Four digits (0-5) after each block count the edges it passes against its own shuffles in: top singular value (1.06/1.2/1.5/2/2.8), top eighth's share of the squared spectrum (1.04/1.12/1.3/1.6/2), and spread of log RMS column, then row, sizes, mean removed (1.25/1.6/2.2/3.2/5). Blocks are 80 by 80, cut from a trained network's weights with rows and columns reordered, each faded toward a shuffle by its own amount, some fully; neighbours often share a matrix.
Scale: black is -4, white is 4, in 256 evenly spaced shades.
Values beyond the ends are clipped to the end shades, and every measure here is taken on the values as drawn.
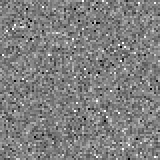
0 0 0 0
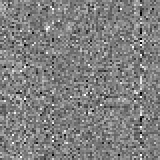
3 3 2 1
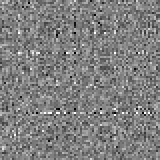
4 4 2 2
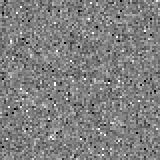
0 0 0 0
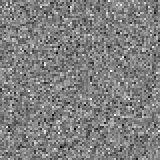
0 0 0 0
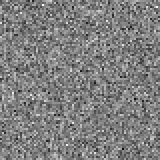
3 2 0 0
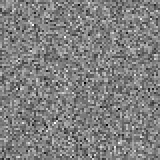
2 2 0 0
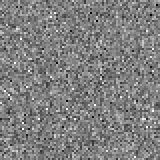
1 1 0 0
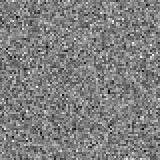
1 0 0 0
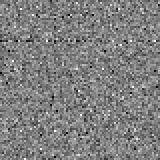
2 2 0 1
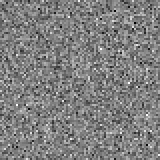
0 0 0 0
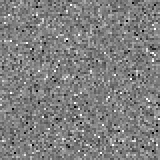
1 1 0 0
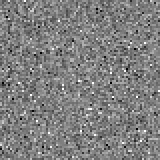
1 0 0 0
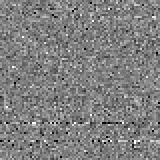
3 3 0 2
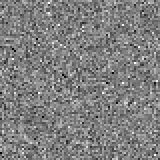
1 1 0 0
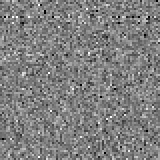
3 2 0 1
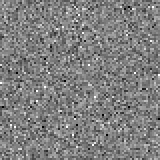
1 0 0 0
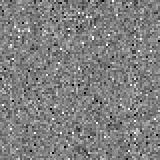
1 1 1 0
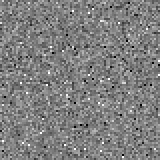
0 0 0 0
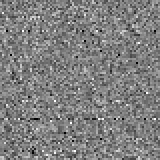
3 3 1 2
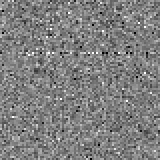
2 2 0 1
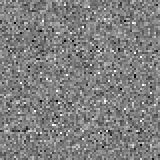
1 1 0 1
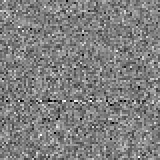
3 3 0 2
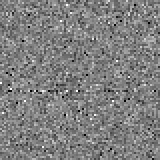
2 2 0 1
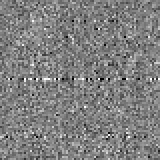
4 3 1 3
